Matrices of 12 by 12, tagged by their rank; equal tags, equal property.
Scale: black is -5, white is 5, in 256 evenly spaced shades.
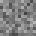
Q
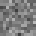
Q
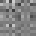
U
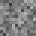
Q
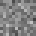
Q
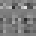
U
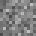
Q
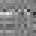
U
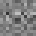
U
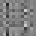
U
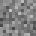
Q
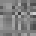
U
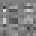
U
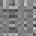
U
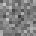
Q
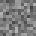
Q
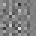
U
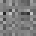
U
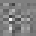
U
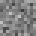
Q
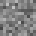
Q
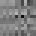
U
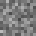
Q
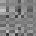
U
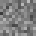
Q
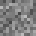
Q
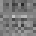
U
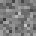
Q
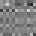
U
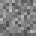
Q
